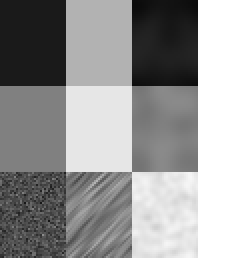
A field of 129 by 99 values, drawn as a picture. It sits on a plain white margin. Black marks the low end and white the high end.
It is made of 3 by 3 panels. Panel 1,1: very low, flat. Panel 1,2: high, flat. Panel 1,3: very low, smooth, faint in contrast. Panel 2,1: middling, flat. Panel 2,2: very high, flat. Panel 2,3: middling, smooth, faint in contrast. Panel 3,1: low, fine-grained. Panel 3,2: middling, slanting up to the right. Panel 3,3: very high, blotchy, faint in contrast.
